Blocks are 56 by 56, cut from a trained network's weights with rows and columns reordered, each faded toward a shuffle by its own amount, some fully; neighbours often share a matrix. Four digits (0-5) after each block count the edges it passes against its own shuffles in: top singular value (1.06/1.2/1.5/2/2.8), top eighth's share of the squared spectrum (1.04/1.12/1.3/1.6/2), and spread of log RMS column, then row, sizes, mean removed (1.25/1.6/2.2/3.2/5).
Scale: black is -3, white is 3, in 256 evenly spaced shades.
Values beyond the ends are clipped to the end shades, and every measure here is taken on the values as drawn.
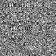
3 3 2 1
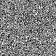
2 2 0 0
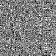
3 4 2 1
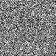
3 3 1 1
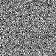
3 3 0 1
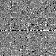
3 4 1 2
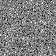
0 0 0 0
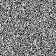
0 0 0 0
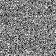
1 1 0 0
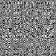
3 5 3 2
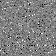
1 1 0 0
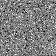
0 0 0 0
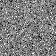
0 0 0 0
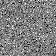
1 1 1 0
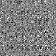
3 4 2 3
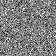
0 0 0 0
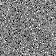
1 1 0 0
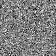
0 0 0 0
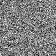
2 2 0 0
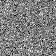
0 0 0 0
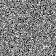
2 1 0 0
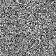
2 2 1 0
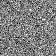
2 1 0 0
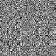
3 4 2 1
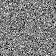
1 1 0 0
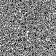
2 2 0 0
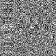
3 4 2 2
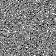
1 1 0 0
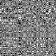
3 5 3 3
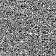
2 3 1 1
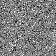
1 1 0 0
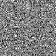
3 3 1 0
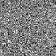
3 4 2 1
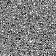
1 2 0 0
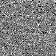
2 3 1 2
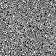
0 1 0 0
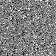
0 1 0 0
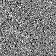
1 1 0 0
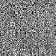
3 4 2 1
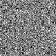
3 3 2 1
